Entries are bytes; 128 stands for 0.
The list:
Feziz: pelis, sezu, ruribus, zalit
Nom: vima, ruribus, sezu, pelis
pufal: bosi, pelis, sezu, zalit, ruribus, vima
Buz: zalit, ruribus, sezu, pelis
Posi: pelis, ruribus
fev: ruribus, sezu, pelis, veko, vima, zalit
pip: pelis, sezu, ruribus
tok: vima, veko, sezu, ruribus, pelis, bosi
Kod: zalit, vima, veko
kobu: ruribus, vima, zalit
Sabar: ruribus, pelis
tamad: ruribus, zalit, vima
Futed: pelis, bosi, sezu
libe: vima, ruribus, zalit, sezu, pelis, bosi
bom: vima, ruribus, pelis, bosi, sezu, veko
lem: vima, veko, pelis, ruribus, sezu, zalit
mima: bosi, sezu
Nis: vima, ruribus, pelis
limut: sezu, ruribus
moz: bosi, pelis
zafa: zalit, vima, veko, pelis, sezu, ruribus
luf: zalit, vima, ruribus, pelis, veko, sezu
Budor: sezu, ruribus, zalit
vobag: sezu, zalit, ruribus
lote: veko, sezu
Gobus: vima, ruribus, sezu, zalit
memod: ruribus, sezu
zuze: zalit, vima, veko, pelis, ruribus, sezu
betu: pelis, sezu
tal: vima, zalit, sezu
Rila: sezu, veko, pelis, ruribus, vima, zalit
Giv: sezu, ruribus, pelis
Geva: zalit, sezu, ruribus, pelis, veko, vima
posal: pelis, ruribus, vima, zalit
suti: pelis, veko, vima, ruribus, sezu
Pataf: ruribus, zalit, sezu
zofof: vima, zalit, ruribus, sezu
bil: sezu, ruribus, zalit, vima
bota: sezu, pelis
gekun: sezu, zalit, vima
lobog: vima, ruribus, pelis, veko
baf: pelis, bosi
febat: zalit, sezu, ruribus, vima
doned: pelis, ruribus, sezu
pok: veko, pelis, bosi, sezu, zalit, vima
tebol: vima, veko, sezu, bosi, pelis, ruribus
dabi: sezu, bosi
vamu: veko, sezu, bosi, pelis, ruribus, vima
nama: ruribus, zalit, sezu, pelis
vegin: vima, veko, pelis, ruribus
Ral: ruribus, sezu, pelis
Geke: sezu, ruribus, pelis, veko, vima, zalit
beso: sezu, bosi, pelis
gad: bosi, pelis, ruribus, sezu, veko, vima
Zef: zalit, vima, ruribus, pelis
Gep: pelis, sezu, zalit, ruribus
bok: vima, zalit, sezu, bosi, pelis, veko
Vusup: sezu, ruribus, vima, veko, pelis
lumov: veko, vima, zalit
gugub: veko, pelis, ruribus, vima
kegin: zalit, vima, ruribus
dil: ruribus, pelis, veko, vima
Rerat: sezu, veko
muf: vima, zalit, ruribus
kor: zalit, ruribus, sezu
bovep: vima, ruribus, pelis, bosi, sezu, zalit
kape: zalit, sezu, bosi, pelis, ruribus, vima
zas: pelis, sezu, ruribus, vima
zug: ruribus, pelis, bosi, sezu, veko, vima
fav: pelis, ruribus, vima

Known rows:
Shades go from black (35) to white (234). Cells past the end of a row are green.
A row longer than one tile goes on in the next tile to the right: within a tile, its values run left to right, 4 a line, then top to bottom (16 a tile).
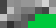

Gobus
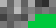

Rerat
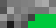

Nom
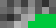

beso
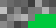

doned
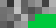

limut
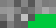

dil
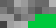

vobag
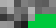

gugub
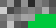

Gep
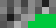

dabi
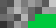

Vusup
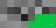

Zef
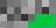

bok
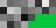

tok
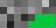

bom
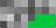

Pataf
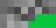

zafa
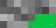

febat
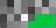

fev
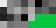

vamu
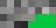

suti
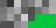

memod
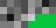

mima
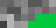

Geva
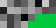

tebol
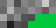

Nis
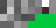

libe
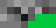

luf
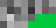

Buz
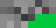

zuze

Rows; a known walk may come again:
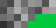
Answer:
Vusup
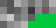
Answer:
kor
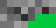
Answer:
kegin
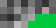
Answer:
beso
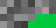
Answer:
posal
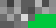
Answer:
Ral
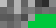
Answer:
Rerat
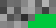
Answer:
bok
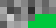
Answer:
Buz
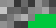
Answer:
Posi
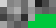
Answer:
lote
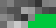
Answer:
kape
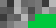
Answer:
Geke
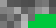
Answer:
zug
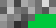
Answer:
lem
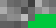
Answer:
Sabar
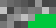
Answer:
pip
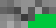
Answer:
zuze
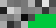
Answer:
tok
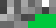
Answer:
libe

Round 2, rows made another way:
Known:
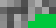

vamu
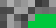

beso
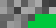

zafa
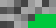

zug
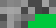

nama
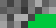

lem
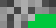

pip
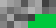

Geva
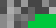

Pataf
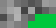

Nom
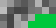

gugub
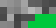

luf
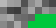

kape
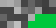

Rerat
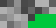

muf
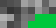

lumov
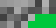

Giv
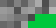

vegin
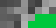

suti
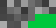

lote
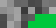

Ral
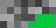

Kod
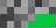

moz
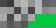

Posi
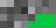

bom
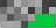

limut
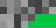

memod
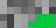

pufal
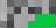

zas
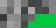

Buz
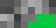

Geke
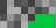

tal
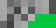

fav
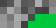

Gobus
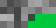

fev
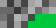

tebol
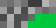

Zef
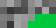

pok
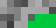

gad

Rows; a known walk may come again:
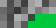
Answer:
tebol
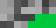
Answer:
dil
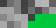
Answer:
muf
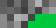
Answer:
lem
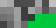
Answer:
lobog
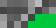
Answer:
bovep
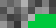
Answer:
doned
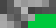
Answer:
Budor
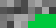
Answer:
pok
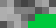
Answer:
tamad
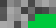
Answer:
zofof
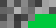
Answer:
Vusup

